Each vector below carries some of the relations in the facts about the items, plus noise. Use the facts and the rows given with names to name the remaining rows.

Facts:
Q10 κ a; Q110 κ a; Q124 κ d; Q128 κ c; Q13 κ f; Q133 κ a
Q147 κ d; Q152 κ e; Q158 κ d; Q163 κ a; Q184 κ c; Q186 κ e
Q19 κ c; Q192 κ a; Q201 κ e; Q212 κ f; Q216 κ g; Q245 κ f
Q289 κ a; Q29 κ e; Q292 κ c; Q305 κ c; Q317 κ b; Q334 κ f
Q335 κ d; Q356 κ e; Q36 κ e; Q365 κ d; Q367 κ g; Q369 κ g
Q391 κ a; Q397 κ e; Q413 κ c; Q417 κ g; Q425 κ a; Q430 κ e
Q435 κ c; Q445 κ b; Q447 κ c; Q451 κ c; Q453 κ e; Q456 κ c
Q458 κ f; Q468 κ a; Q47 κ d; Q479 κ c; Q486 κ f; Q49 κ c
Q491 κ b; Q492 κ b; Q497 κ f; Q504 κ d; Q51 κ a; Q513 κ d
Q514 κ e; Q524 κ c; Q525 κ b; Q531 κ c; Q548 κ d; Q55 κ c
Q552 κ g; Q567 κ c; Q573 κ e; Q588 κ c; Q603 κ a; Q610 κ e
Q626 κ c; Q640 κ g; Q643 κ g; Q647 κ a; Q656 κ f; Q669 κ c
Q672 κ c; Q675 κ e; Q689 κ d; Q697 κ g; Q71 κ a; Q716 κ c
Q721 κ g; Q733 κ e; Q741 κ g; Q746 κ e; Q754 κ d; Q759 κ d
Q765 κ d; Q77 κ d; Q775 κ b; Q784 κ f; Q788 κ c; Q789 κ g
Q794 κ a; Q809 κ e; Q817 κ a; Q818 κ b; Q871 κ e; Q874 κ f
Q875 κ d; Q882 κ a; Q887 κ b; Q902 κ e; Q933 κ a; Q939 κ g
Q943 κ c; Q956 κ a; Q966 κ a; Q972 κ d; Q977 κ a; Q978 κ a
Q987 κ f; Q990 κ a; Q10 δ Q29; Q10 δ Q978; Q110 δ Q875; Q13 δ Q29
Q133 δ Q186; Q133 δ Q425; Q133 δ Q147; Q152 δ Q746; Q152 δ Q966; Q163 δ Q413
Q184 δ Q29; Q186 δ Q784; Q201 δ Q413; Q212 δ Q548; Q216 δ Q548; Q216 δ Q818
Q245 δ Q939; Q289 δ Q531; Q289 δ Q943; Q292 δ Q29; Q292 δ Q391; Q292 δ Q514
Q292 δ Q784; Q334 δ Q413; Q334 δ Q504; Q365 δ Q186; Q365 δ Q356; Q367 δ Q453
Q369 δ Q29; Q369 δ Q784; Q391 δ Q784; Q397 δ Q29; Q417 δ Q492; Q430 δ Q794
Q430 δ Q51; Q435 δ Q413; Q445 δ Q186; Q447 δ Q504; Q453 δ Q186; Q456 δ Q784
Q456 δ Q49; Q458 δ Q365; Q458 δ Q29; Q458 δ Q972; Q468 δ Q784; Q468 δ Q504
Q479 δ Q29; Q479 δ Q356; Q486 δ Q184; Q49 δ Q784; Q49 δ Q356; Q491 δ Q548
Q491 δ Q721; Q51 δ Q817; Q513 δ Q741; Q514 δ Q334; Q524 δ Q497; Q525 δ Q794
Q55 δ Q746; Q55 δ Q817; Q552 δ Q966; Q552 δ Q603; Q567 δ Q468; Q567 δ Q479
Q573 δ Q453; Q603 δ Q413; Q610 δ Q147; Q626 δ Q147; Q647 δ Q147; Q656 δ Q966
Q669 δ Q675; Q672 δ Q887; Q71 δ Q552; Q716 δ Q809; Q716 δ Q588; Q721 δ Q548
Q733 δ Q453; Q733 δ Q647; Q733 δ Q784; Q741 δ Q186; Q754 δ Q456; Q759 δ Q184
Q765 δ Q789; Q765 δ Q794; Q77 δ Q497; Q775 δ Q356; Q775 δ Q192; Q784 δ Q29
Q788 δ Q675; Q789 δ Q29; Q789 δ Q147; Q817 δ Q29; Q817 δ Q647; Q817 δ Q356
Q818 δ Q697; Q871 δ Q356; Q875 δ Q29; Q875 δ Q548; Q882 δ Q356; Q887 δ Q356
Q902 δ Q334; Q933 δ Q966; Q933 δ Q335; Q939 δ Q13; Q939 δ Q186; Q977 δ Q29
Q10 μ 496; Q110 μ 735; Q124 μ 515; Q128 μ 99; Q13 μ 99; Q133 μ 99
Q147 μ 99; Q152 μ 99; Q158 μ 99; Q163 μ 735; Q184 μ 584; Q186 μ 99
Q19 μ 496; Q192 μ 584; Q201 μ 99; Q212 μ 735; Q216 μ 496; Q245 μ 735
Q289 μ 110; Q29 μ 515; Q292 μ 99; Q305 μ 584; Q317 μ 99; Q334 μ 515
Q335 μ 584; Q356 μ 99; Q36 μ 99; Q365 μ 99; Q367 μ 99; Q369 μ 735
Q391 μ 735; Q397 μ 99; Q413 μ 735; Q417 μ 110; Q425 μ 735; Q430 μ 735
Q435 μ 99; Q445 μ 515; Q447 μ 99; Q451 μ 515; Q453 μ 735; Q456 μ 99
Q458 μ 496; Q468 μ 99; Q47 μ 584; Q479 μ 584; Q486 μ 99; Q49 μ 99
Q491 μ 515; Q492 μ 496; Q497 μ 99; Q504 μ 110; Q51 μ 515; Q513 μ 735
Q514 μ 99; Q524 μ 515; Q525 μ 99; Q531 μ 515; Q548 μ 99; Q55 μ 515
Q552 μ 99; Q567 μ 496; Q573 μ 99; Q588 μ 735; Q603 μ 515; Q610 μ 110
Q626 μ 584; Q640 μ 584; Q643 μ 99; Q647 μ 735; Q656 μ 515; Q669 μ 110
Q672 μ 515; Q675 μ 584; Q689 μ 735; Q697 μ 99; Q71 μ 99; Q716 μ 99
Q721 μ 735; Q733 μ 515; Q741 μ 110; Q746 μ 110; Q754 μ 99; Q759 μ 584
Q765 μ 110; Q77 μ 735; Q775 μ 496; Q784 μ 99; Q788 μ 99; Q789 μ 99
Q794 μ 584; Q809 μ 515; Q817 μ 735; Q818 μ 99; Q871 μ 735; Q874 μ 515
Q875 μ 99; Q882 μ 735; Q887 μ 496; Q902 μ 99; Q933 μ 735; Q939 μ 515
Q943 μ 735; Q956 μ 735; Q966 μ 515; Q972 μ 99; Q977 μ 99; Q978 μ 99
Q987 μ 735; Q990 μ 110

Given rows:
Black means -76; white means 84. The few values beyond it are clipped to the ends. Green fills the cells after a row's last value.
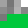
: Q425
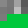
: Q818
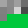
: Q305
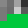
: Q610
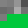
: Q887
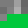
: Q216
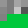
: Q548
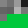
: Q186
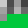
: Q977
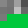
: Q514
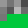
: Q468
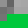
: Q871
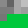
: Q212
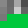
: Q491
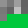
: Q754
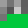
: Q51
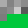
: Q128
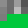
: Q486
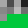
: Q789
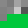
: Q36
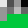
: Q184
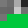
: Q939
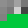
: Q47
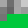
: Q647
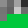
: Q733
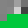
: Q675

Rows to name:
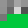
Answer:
Q966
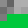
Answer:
Q721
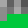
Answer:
Q458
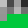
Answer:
Q397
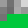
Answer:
Q933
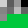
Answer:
Q479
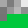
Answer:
Q413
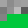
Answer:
Q19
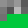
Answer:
Q133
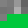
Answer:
Q775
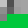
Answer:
Q817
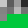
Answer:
Q292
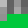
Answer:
Q10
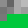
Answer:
Q430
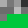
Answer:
Q456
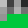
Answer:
Q13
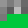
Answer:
Q71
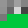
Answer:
Q990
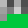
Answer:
Q29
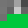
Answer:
Q334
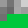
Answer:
Q163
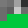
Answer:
Q445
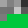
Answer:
Q626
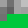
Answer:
Q882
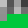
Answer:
Q875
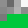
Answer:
Q987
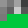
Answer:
Q765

